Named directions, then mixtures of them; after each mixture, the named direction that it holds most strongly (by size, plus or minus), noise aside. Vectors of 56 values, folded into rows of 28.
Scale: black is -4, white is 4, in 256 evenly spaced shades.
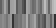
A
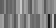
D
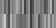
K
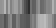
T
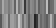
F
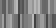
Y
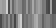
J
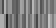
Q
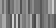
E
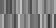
D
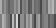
E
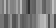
T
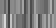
K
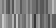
E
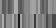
Y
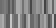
D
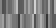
Y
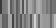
E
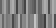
A
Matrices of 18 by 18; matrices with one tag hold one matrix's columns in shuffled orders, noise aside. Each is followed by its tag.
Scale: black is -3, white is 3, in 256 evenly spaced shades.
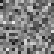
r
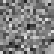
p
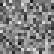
r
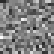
p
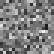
p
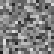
r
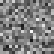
p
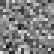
p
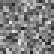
r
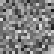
p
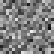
p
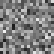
p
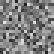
r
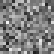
r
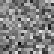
p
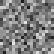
r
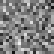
r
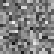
r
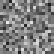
r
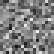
p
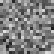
p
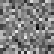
p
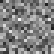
p
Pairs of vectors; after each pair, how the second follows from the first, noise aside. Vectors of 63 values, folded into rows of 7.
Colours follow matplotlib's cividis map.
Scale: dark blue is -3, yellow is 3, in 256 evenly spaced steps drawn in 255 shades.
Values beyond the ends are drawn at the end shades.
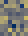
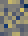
wrapped around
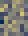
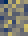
wrapped around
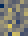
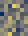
wrapped around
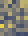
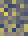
wrapped around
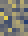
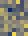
wrapped around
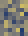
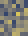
wrapped around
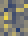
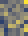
wrapped around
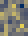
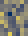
wrapped around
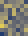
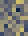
wrapped around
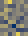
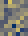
sign-scrambled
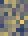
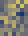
wrapped around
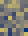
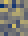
wrapped around
